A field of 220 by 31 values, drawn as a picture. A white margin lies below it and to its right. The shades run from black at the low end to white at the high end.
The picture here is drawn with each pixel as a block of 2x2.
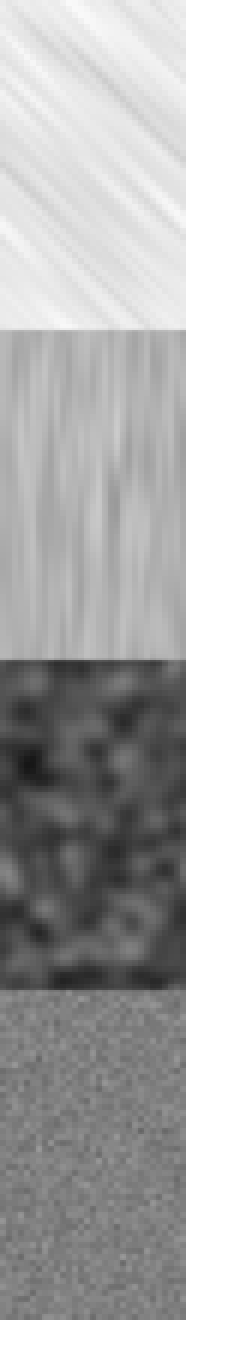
The table splits into 4 rows of 1 panel. Panel 1,1: very high, slanting down to the right, faint in contrast. Panel 2,1: high, streaked downward, faint in contrast. Panel 3,1: low, blotchy. Panel 4,1: middling, fine-grained, faint in contrast.
